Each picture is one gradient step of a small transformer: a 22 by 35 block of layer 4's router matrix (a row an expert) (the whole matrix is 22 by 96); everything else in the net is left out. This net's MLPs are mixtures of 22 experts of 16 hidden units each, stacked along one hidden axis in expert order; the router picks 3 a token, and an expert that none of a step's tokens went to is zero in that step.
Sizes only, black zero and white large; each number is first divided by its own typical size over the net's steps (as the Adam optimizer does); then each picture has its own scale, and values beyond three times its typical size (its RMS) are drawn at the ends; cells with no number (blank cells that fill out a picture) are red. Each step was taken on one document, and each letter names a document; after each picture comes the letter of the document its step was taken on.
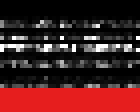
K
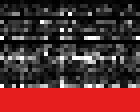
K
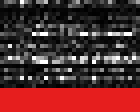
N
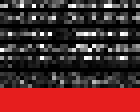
N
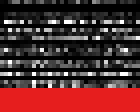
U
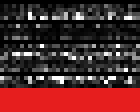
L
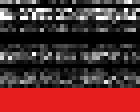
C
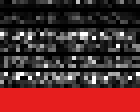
N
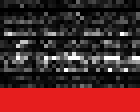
N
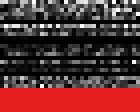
C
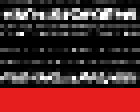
C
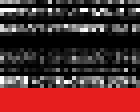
C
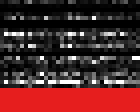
N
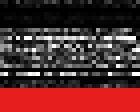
U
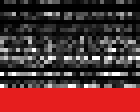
U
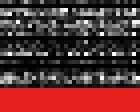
C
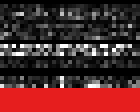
K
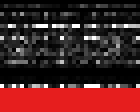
K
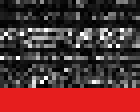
L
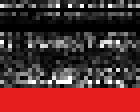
N
